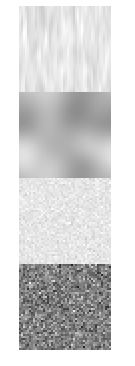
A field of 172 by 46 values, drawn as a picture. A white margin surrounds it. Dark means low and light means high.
The table splits into 4 rows of 1 panel. Panel 1,1: very high, streaked downward, faint in contrast. Panel 2,1: high, smooth. Panel 3,1: very high, fine-grained, faint in contrast. Panel 4,1: middling, fine-grained, strong in contrast.
